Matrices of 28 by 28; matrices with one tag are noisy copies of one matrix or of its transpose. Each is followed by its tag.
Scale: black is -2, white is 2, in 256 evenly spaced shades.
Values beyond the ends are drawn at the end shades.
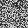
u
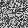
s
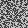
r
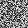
r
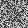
r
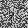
s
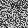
u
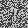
s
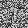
s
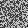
r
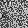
u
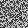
r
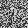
s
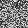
u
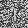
s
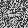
s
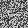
s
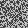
r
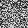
u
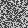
r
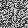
s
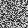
r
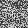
u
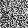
u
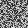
r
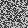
r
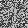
s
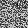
u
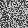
u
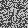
s
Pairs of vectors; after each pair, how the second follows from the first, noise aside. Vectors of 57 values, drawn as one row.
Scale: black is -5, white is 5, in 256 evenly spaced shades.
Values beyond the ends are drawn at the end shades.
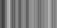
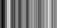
scaled up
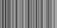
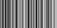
scaled up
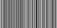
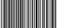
scaled up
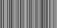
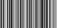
scaled up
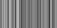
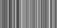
negated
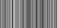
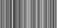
negated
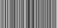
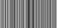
copied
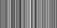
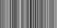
sign-scrambled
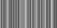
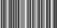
scaled up
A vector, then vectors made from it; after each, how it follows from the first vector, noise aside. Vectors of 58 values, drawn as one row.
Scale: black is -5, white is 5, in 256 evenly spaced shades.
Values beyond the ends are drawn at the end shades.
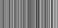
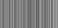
shrunk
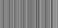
shrunk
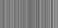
shrunk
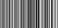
scaled up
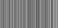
shrunk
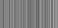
shrunk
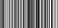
scaled up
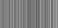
shrunk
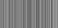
shrunk
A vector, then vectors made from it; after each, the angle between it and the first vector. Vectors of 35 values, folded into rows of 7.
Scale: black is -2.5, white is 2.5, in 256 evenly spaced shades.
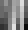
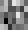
orthogonal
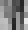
nearly opposite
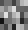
orthogonal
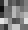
orthogonal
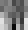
nearly opposite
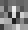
orthogonal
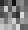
orthogonal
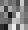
partly aligned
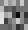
orthogonal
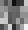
partly opposed
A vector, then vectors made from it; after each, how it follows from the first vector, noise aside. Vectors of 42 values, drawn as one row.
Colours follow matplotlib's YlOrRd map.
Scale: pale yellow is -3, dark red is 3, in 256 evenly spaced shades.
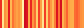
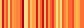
negated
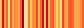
negated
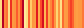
negated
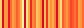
sign-scrambled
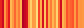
sign-scrambled
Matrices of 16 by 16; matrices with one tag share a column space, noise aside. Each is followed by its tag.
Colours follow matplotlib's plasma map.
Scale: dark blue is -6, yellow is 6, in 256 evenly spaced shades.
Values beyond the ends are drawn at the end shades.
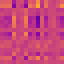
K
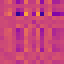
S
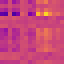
S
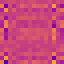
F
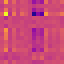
S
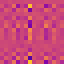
F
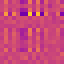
S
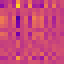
K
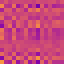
F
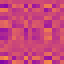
F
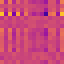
S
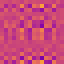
F
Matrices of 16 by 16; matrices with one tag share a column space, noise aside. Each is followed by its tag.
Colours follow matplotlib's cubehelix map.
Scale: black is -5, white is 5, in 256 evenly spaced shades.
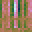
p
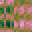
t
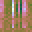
p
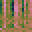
p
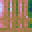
p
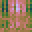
p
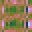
t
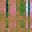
p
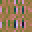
t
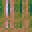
p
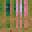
p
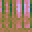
p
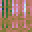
p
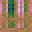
p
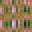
t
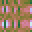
t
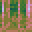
p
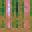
p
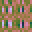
t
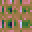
t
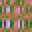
t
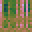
p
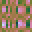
t
